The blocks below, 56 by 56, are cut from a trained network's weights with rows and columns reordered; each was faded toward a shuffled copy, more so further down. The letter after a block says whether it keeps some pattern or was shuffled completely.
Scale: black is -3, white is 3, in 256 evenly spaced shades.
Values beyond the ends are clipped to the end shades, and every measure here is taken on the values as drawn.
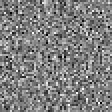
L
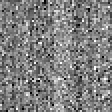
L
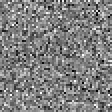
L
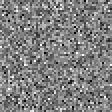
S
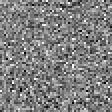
S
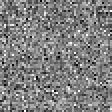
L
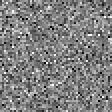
S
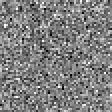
S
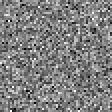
S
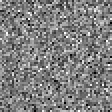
S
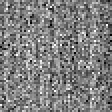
L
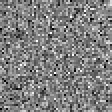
S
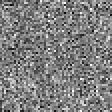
L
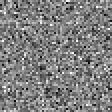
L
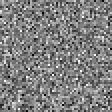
S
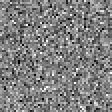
S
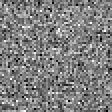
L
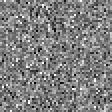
S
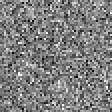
S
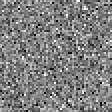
S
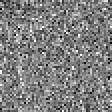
S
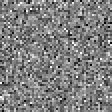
S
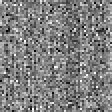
L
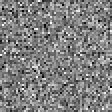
S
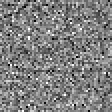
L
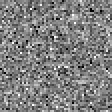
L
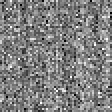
L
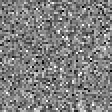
S
